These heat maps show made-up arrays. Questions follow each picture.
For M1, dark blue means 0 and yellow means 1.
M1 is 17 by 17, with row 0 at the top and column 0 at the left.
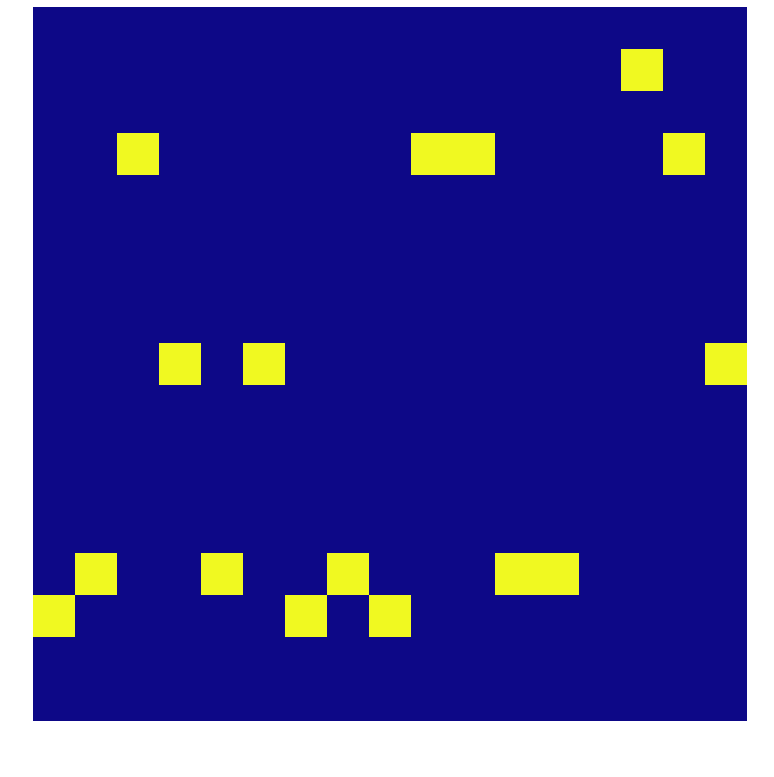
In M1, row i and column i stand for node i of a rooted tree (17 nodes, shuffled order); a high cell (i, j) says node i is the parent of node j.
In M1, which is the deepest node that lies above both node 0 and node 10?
14
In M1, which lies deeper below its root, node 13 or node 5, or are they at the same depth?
node 5
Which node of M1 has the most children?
13
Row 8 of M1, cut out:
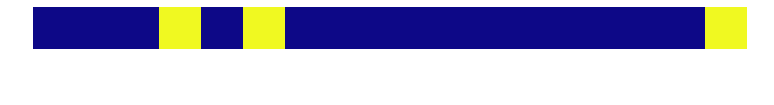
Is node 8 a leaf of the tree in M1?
no
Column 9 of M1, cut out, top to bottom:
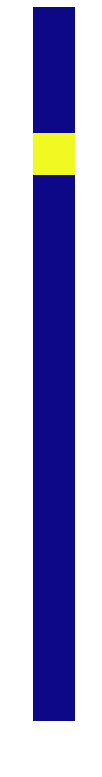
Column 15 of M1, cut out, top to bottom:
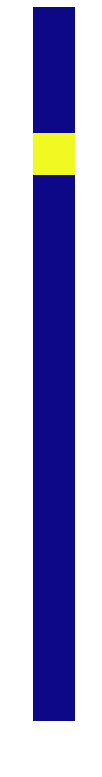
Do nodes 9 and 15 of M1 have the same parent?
yes
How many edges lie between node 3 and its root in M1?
4
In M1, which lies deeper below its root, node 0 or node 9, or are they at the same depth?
node 9
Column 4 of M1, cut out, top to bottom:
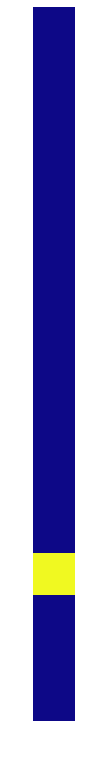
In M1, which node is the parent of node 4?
13
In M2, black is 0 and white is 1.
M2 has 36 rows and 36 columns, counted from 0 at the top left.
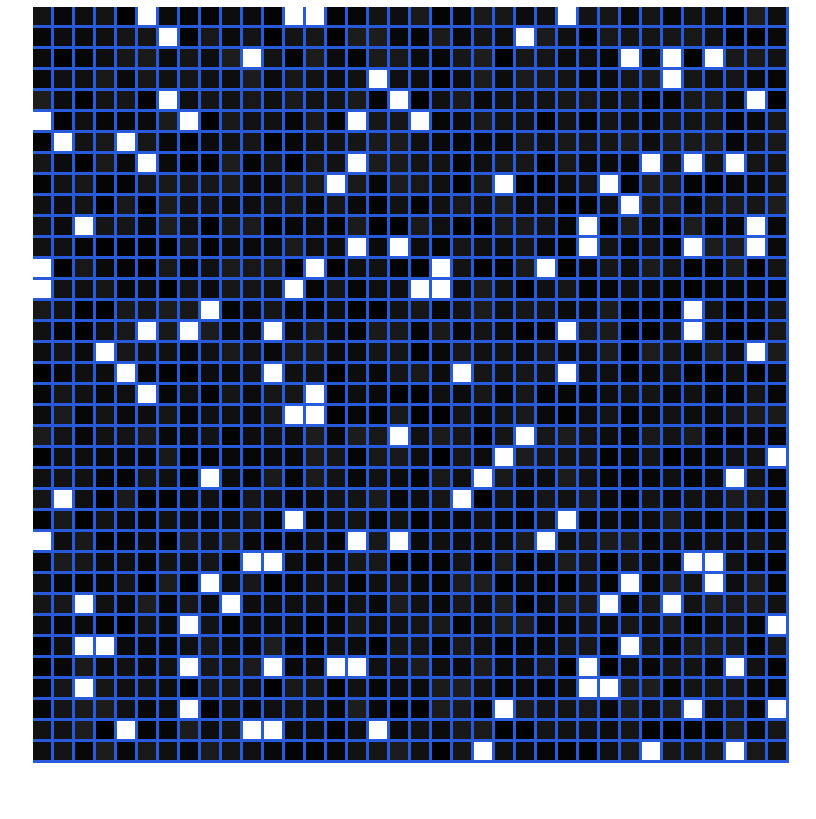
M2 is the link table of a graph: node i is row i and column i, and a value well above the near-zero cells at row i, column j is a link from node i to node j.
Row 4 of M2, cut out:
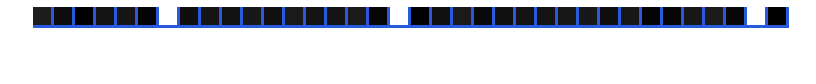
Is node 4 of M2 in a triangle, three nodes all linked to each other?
no
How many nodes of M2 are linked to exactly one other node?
1
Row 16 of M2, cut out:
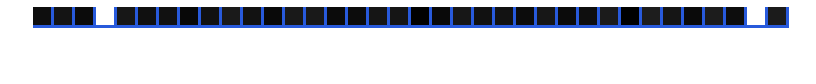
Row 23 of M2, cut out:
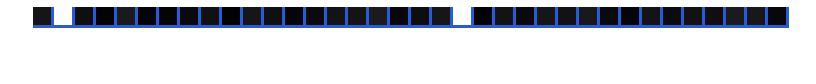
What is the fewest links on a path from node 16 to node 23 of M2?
5
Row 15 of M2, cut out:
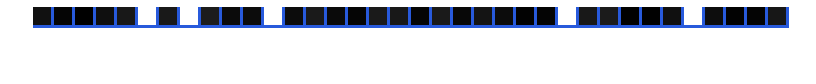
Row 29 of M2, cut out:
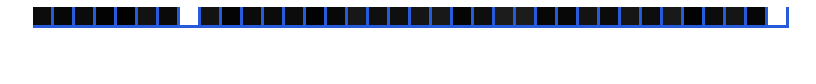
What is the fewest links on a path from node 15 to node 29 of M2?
2
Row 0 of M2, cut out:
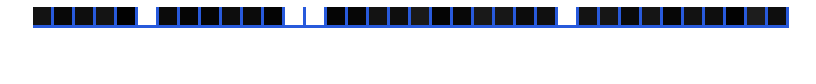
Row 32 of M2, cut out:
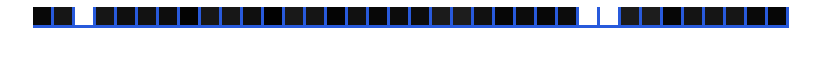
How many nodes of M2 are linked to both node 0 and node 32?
0
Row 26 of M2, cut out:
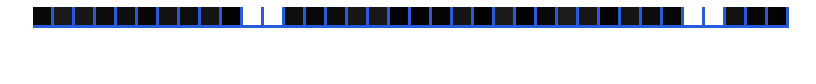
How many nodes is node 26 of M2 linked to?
4
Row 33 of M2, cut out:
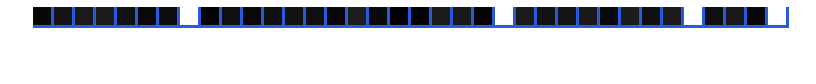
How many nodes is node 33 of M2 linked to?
4
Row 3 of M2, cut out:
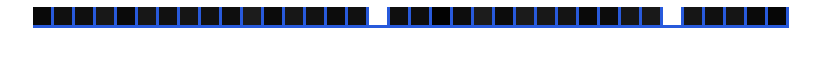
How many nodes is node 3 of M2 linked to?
2
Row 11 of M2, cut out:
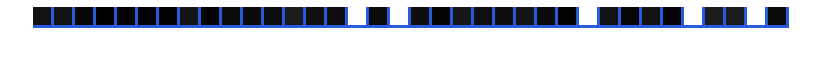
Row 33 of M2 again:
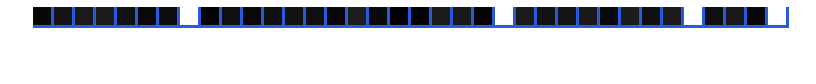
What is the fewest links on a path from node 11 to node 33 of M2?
2
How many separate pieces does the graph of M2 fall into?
1
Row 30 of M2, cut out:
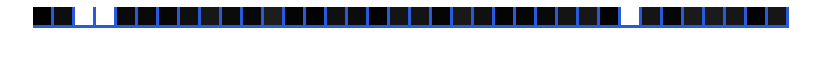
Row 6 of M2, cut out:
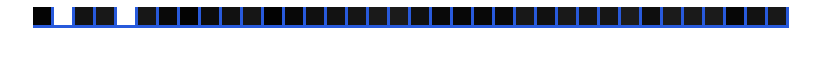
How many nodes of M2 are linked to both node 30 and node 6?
0
